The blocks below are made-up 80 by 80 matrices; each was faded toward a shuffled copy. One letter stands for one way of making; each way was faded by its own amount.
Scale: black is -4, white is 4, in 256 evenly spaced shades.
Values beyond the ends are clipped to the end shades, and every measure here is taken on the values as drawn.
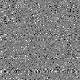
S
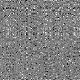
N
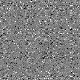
S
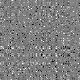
N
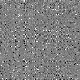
N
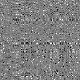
N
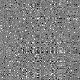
N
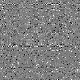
S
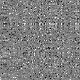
S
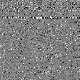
S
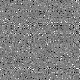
N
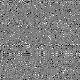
S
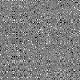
N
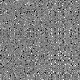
N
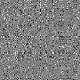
N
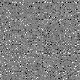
S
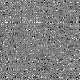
S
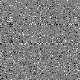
S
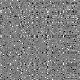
N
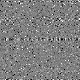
S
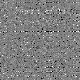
S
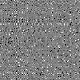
N
